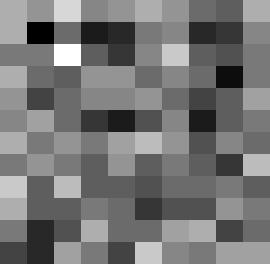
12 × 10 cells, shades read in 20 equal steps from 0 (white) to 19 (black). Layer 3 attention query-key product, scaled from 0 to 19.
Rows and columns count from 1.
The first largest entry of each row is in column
9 2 5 9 2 5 8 9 6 6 2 2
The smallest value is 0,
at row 3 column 3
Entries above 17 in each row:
0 1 0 1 0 0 0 0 0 0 0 0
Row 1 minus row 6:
-3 1 -8 -6 -9 -7 -1 -6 0 -4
